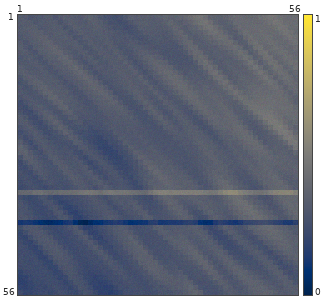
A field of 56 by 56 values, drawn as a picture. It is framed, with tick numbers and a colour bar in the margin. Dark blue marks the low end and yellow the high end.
Slope: up to the top right. Average level on the scale: 30%. Ninth with the lowest average: bottom left. Mirror symmetry: none. Odd lines: rows 36 and 42.
